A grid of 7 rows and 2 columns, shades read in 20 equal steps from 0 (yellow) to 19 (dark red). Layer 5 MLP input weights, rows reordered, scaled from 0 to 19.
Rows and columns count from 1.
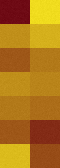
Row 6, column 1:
12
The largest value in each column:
19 16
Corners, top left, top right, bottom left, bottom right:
19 0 3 13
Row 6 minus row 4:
5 8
